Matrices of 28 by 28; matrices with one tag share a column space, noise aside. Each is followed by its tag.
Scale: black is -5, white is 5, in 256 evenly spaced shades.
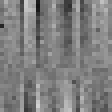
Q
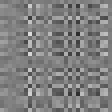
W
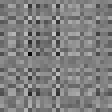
W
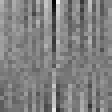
Q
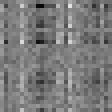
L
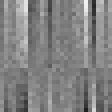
Q
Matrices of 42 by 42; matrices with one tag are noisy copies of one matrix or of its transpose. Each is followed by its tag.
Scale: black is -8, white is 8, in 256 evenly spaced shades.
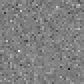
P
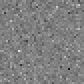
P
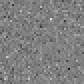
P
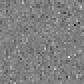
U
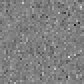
U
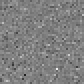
U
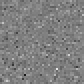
U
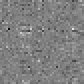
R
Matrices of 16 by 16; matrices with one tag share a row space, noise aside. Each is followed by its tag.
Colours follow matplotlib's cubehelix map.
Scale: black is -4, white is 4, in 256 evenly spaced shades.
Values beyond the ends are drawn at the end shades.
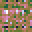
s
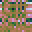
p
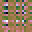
s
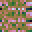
p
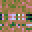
p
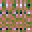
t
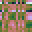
p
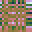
p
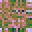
p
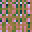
t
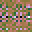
t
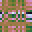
p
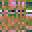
p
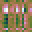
s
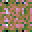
s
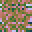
p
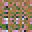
s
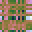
p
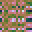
p
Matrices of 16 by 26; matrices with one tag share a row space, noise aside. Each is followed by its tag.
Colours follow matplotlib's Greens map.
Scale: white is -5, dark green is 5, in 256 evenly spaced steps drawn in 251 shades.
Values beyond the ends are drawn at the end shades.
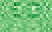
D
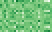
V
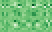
D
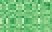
V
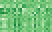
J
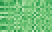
J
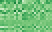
J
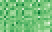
V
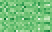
V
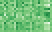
V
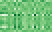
J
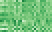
J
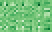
V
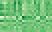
J
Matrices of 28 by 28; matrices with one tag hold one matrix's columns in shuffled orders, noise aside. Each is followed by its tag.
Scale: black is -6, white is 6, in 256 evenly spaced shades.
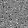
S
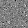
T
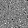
S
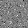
T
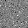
T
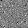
T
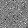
S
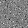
S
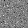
T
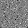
S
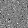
S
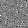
T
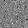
S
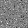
S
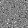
S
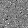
S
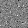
T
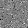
S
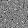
S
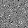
T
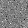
S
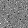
S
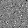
T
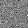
T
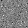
T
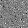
S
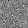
T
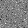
S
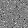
S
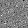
T
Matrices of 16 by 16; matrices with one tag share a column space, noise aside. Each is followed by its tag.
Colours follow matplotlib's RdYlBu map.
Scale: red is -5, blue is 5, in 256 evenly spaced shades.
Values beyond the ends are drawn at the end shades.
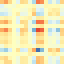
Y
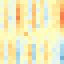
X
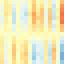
X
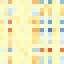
Y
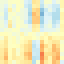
X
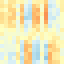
X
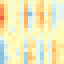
X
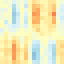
X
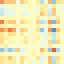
Y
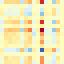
Y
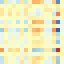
Y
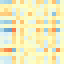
Y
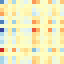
Y
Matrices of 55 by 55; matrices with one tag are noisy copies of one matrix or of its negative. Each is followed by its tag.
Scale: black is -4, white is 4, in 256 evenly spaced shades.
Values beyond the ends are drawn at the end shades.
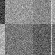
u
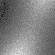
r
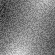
r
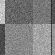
u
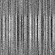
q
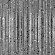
q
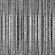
q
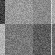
u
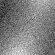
r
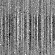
q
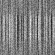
q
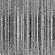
q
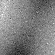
r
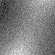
r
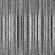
q
